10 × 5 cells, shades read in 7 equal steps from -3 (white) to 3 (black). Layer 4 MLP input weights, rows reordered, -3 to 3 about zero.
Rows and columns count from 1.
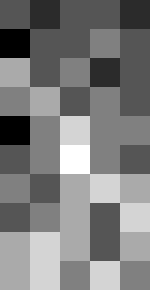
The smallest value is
-3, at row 6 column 3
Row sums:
7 6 3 1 1 -1 -3 -1 -4 -5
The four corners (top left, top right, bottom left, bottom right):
1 2 -1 0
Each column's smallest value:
-1 -2 -3 -2 -2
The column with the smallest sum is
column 3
